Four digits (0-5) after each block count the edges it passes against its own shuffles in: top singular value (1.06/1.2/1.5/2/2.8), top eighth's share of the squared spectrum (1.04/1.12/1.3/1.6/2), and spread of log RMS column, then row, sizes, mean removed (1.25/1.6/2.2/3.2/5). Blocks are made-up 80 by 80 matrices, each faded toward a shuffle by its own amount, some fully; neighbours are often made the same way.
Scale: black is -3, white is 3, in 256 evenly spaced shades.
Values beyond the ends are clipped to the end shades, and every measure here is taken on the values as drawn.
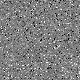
2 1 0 1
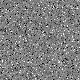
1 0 0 0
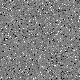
0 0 0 0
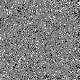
3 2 1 0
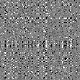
5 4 3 3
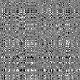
5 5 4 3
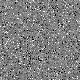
3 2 1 1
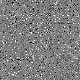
3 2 1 1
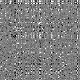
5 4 3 2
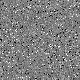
2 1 0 0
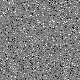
2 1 1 0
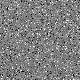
2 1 0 0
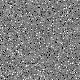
2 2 0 0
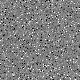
0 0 0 0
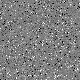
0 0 0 0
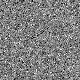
0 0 0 0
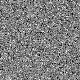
0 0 0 0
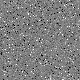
0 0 0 0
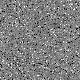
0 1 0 0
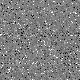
1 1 0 1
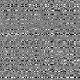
5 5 2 4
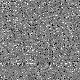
2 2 0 1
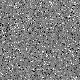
2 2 0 1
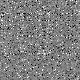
3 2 0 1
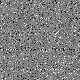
2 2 0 1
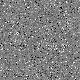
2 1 0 1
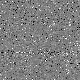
2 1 0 1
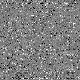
3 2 0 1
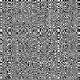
5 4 3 3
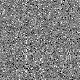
3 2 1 1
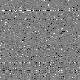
4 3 1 2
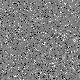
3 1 0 0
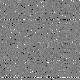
4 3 1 2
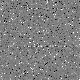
2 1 0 0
